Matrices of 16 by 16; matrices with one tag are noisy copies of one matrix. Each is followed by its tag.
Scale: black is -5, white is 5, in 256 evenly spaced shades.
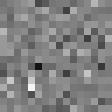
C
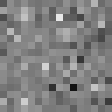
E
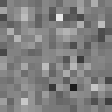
E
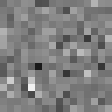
C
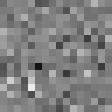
C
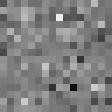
E
